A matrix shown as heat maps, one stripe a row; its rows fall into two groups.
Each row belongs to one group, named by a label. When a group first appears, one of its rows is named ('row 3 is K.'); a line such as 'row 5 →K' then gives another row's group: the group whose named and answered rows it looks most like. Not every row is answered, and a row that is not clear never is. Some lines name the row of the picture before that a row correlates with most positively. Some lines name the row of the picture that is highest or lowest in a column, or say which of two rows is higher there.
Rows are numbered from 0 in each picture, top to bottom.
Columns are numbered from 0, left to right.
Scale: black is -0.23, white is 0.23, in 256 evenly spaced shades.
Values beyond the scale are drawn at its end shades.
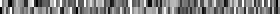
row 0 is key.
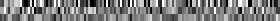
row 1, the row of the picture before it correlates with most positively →0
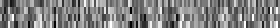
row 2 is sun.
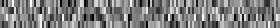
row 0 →sun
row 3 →sun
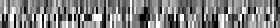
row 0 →key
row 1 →key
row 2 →sun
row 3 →sun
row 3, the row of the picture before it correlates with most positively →3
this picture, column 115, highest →1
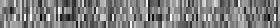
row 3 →key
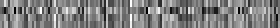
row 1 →sun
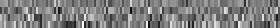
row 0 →key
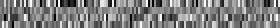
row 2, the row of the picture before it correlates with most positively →1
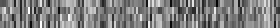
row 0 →sun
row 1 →key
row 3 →sun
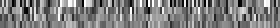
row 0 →sun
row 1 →key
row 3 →sun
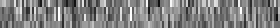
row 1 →key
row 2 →key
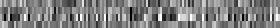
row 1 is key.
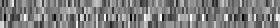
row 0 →sun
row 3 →key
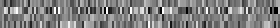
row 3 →sun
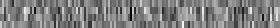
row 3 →sun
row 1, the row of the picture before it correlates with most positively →2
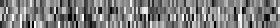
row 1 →key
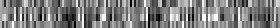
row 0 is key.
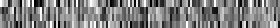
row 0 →key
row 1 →sun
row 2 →sun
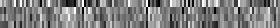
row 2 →sun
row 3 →sun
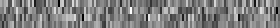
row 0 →key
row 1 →key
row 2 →sun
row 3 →sun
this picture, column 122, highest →0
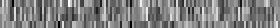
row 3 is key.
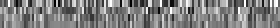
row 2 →key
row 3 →key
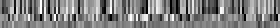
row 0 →sun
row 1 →sun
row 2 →key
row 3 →sun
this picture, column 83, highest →2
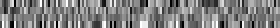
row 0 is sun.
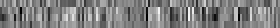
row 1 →sun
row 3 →sun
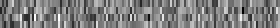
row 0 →sun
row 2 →key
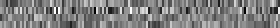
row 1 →key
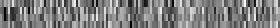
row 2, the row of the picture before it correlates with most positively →0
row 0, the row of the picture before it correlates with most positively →2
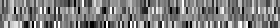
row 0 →sun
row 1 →sun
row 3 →key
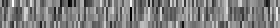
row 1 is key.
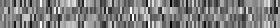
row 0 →sun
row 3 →sun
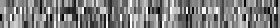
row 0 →key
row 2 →key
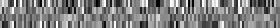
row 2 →sun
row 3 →sun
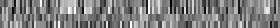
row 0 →sun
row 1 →sun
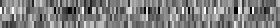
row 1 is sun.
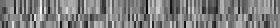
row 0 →sun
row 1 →sun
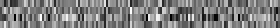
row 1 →key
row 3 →key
